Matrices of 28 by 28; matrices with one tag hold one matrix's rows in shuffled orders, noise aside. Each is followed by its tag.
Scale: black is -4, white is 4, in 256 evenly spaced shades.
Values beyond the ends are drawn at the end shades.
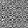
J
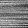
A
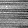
A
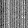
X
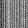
X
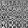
J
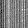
X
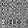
J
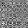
J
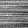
A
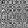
J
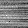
A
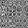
J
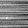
A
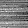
A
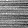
A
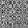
J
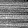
A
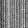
X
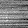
A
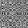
J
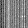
X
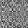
J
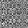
J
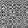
J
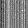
X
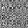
J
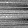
A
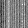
X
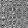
J
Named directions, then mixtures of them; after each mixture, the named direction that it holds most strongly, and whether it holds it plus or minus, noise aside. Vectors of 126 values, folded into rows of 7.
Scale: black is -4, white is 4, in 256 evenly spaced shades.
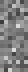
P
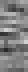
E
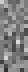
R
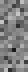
P, minus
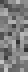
R, minus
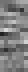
E, plus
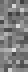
P, plus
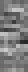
E, minus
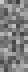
R, plus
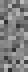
P, minus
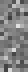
P, plus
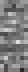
E, plus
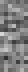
E, minus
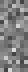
P, plus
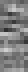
E, minus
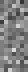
P, plus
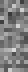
P, plus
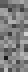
R, minus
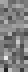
R, plus
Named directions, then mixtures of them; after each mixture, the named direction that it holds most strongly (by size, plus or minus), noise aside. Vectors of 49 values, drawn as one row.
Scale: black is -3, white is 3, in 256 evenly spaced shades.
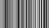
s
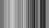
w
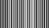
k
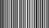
k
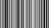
s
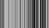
w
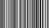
s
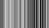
w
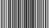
k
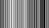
w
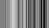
w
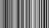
s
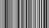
s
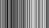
w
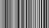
s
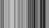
w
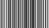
k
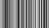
s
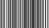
k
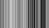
w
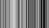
w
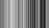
w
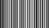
k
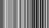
s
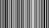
k
